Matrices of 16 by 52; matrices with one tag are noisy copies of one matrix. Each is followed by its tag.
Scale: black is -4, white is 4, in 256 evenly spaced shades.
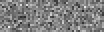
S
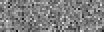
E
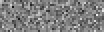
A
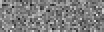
A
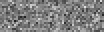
S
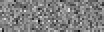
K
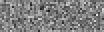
A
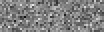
S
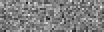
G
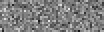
K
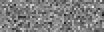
S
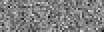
E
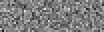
K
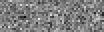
S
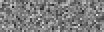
A
